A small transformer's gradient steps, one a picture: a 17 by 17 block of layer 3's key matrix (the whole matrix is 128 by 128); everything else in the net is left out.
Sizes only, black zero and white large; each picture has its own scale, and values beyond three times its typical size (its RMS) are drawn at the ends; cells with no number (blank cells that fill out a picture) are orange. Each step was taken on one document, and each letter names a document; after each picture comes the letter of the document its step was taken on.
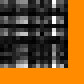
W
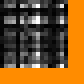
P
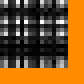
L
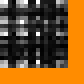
L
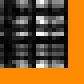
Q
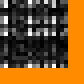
W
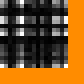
W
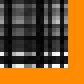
P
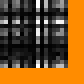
L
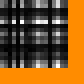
L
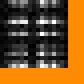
Q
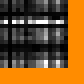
L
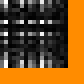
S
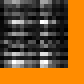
S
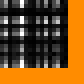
W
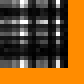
L
